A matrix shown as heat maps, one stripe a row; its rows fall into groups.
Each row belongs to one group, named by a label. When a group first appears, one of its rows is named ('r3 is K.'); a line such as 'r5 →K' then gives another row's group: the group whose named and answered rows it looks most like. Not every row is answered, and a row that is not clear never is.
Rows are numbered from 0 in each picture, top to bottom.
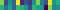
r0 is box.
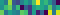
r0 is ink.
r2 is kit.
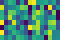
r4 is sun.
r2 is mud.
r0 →ink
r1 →kit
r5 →ink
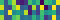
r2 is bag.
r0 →sun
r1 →mud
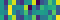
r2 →bag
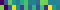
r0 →bag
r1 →kit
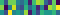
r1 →kit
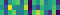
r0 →mud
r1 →bag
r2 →mud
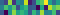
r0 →bag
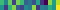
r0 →box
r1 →kit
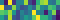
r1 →sun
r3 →ink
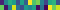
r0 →ink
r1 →kit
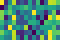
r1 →bag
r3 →kit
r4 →sun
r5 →bag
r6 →sun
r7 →kit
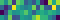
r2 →bag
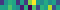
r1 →kit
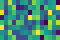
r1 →sun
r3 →ink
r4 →box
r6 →ink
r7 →sun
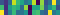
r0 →mud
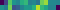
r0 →bag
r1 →ink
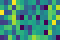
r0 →mud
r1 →box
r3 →kit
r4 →mud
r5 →box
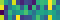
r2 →bag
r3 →box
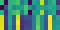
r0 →mud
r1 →bag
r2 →mud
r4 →box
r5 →box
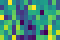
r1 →ink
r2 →sun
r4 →box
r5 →box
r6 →box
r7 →sun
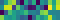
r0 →kit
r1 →box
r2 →bag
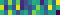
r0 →box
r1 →box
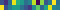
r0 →mud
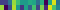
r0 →mud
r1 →kit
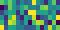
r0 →ink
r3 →kit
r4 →mud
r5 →sun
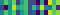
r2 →kit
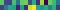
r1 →ink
